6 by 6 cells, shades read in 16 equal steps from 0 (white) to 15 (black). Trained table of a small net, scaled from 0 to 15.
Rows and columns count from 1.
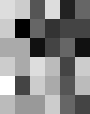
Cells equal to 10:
2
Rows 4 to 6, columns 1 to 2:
3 5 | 0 11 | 4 6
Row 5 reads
0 11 3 5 10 4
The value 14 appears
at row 3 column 3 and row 3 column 6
